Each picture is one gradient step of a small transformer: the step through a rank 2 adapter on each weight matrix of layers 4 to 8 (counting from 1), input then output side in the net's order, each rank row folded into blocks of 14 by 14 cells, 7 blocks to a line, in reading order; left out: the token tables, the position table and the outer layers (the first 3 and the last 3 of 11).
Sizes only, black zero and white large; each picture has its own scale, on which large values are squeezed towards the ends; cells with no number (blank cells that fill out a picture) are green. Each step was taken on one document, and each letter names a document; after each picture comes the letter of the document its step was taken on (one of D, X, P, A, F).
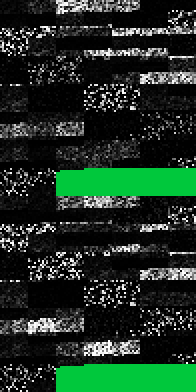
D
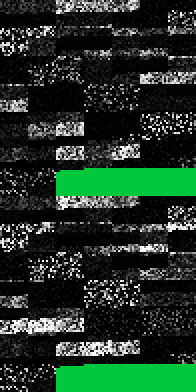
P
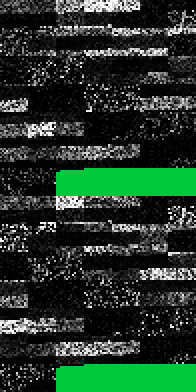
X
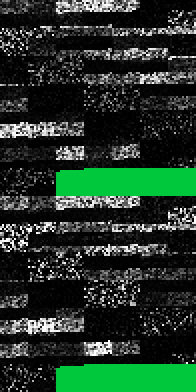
D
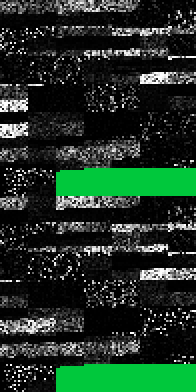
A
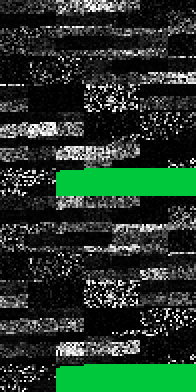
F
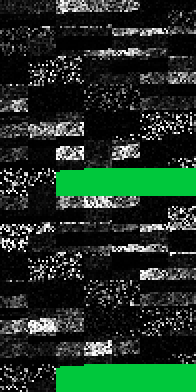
P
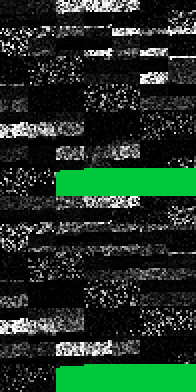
D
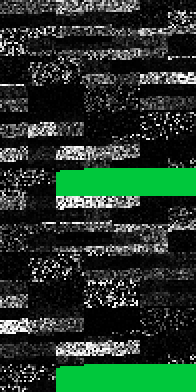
F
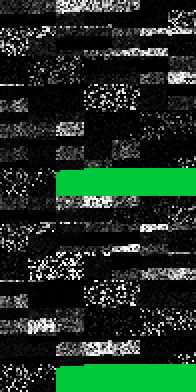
D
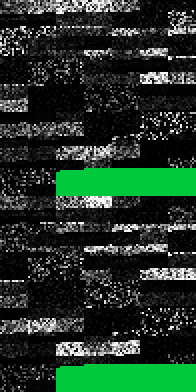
X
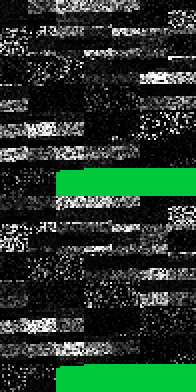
X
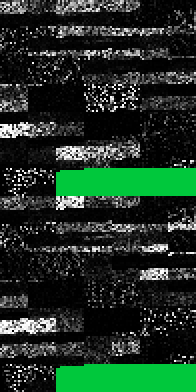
A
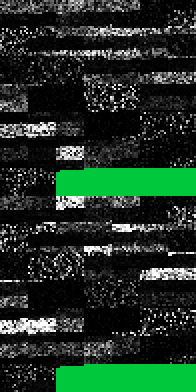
A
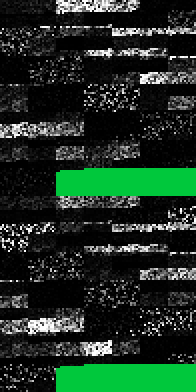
D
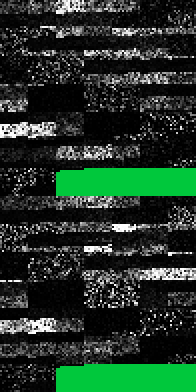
F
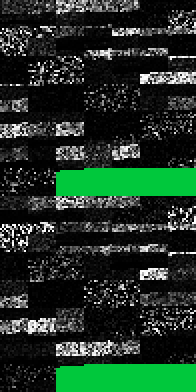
D
